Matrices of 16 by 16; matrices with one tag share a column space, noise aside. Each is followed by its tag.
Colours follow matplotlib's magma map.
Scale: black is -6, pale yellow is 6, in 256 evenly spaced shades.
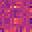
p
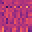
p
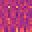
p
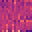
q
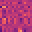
p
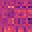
p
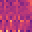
q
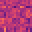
p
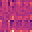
q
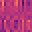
q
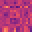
p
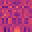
p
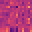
p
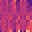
q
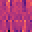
q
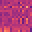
p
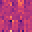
q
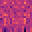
p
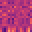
p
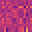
p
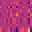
p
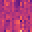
q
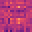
p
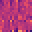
q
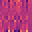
q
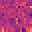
p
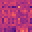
p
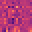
p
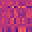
p
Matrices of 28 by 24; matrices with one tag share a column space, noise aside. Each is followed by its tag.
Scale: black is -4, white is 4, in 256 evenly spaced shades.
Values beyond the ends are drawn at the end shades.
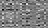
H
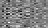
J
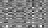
J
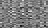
J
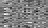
J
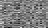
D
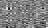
D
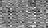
J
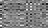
H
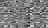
J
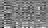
D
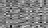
J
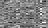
J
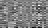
D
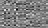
H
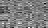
D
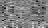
D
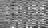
D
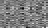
D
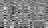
D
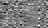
H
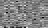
D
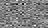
H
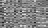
J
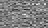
H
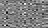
H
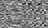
H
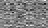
H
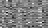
J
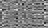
H
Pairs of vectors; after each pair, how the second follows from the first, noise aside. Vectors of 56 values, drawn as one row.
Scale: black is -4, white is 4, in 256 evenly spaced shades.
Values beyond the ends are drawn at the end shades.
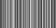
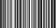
scaled up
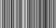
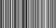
negated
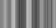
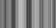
negated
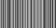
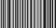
scaled up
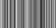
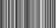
negated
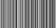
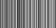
negated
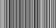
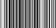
scaled up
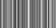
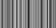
negated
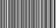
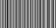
negated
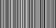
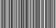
negated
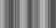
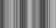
negated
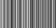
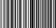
scaled up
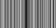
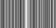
negated
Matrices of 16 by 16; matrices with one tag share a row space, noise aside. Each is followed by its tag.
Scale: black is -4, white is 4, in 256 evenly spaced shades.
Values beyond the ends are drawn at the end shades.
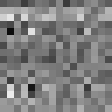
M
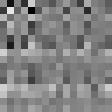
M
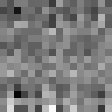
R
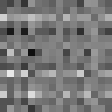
M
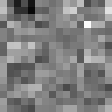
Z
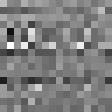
M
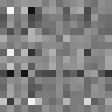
M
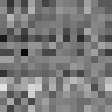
M
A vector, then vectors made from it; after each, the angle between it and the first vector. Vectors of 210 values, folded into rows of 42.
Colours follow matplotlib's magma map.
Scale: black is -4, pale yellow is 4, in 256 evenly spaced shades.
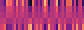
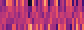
nearly parallel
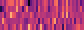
partly aligned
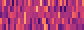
partly opposed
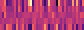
nearly opposite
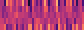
nearly parallel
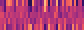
nearly parallel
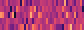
orthogonal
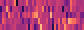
orthogonal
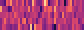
partly aligned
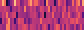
partly opposed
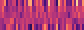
nearly opposite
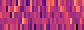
partly opposed
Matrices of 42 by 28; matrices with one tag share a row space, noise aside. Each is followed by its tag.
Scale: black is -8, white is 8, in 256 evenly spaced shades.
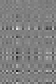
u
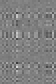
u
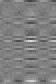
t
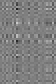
u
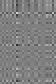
u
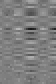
t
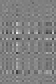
u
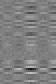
t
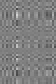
u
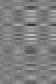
t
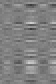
t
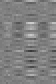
t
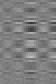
t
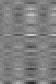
t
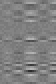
t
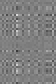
u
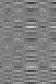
t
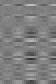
t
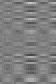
t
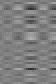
t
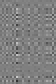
u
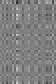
u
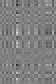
u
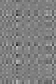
u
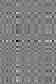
u
